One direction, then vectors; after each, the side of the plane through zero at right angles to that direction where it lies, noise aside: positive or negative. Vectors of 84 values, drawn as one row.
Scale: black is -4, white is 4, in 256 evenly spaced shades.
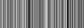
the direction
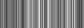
negative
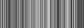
negative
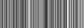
negative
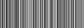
negative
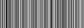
negative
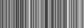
negative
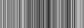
positive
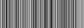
negative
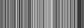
positive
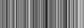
negative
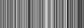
positive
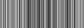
positive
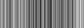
positive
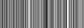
negative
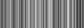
negative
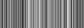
negative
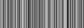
positive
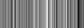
positive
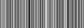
positive
